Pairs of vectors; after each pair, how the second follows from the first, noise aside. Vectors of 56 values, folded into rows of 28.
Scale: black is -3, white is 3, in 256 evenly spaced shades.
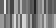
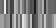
copied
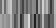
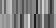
copied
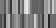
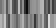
negated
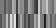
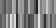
copied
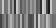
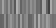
shrunk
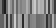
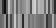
copied
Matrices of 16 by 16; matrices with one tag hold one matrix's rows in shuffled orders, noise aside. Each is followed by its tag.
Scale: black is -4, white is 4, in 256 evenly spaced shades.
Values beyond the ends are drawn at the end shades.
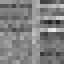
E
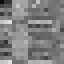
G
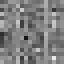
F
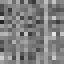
F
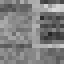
E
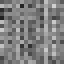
F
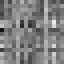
F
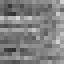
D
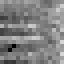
D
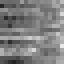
D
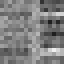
E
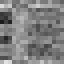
G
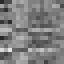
G
